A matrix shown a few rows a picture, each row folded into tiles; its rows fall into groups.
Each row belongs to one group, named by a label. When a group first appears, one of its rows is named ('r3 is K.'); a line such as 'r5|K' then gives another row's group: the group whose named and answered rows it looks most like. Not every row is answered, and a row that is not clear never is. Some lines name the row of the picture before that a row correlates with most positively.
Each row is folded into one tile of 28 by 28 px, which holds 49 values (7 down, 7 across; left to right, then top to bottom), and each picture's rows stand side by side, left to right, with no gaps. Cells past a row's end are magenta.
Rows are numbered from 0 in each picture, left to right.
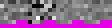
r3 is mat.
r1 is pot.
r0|mat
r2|mat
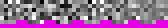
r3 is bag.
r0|bag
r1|mat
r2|pot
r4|mat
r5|mat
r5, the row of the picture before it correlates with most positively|2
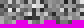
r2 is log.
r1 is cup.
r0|bag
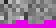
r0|bag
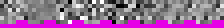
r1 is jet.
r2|mat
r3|bag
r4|pot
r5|pot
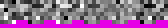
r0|mat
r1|pot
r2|cup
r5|pot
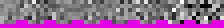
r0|cup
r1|log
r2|jet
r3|log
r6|jet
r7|pot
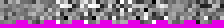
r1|cup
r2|cup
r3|cup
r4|bag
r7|pot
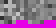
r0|cup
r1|jet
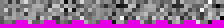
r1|cup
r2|log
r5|cup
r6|pot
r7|jet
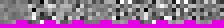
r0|mat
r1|mat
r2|cup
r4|bag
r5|mat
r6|bag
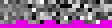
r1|jet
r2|pot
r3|mat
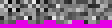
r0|log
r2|mat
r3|pot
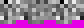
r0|bag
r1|log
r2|bag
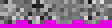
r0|cup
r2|bag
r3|bag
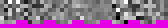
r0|bag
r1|pot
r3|mat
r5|cup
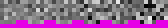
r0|log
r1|bag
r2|bag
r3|jet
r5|pot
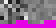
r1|mat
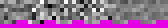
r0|jet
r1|jet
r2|bag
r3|bag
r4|mat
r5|mat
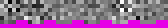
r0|log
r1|pot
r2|log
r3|pot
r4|bag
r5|bag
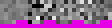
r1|pot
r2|log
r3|log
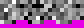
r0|jet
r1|pot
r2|jet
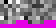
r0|bag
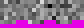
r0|log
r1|jet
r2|pot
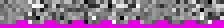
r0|bag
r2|jet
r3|pot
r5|jet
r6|log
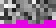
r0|cup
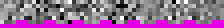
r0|cup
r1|log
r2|jet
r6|bag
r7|log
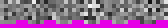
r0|bag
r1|log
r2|bag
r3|cup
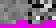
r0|mat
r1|pot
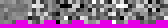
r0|jet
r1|cup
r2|pot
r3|bag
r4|cup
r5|log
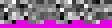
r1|mat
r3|mat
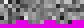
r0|log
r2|jet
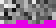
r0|cup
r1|log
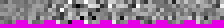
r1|cup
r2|jet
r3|cup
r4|cup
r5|cup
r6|bag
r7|cup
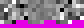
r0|jet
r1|mat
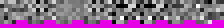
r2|cup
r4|pot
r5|pot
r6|pot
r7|mat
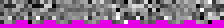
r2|jet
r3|bag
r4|mat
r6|bag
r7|jet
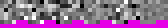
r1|mat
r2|pot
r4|jet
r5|bag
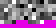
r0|jet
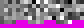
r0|log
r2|mat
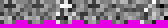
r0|pot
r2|cup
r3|pot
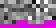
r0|jet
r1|bag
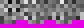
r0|log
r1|log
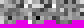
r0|cup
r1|cup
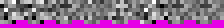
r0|jet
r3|log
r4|cup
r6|pot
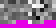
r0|mat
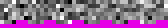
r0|jet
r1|log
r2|mat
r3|pot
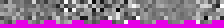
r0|cup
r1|log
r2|bag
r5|mat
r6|mat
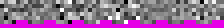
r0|jet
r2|jet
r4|mat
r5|jet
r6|log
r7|bag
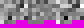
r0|cup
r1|log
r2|cup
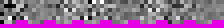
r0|pot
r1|jet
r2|bag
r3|bag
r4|mat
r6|pot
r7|mat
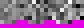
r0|jet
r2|jet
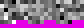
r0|mat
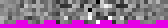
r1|cup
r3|mat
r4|pot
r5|bag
